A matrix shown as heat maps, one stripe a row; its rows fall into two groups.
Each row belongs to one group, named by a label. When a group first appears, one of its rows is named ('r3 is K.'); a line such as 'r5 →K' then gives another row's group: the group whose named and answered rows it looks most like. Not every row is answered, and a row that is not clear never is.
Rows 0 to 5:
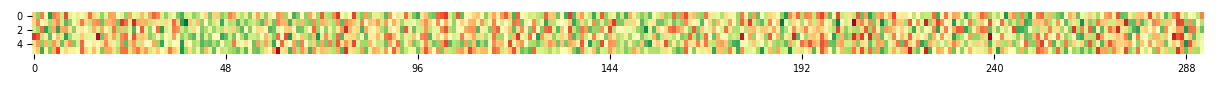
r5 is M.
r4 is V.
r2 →V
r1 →M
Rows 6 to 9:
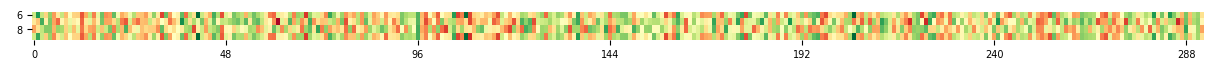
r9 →M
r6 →M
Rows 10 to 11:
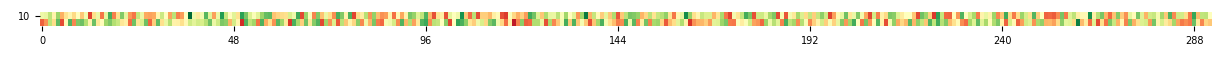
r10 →M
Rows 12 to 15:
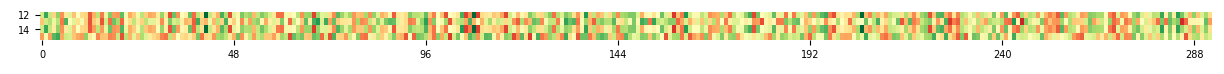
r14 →M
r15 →V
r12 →M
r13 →V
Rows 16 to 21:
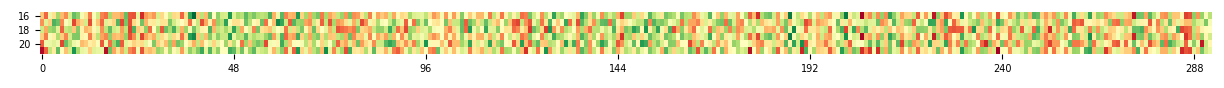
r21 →M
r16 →M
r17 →V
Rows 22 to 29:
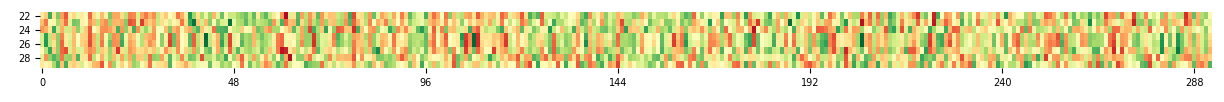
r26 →M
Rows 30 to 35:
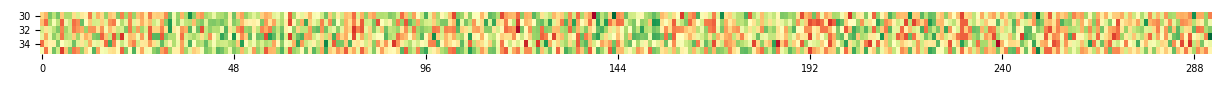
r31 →V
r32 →V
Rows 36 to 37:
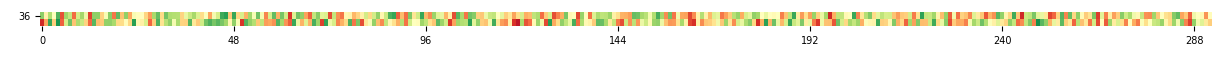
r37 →V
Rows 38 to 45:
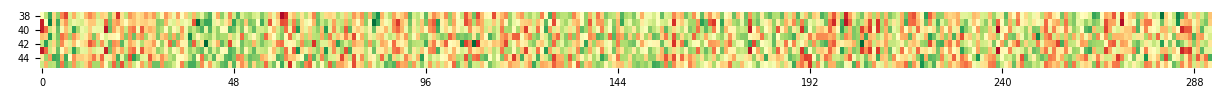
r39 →M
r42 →M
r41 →V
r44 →V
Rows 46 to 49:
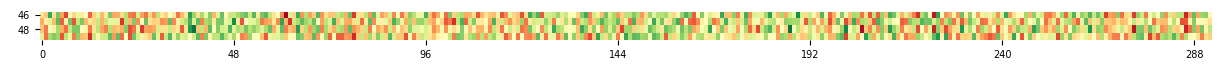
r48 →M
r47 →V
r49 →V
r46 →M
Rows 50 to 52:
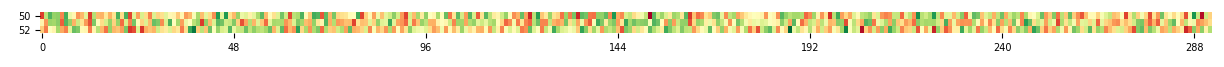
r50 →V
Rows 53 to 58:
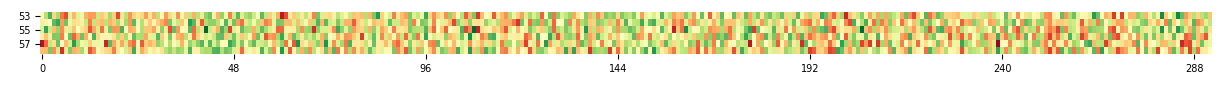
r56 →V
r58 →V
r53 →M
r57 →M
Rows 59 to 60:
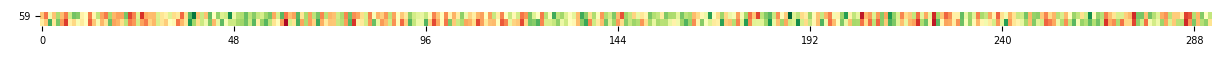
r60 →M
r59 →M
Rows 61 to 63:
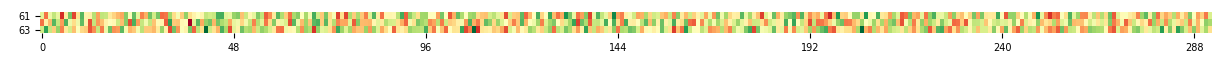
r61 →V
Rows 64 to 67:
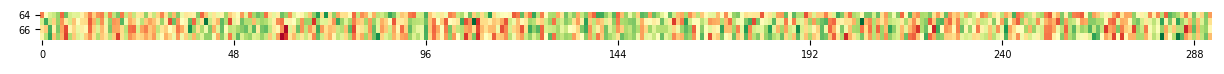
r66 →M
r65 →M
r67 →M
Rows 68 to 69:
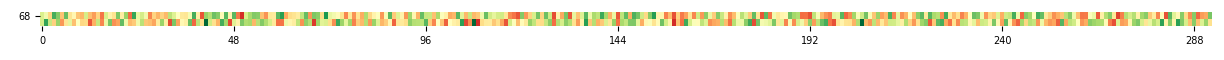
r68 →V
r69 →M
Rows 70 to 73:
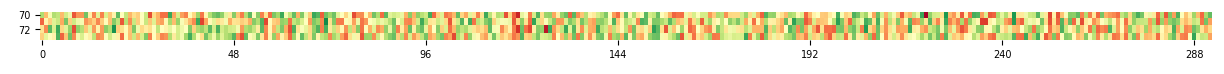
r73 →V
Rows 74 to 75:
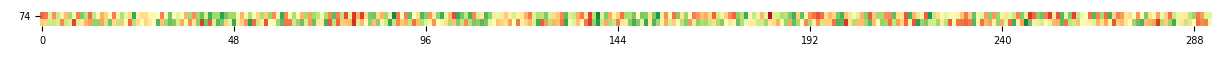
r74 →V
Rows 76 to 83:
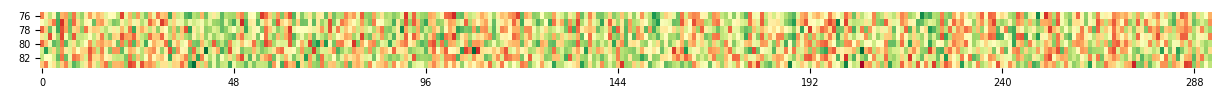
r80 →V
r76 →V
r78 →V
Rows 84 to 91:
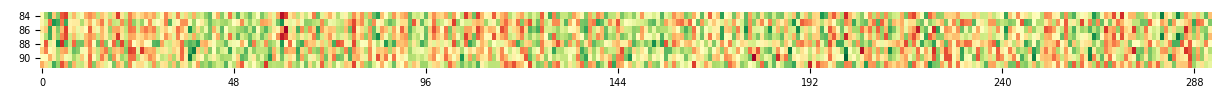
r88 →V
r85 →V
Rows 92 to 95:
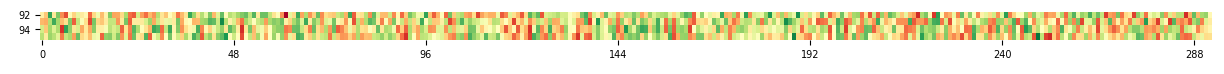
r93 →V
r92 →M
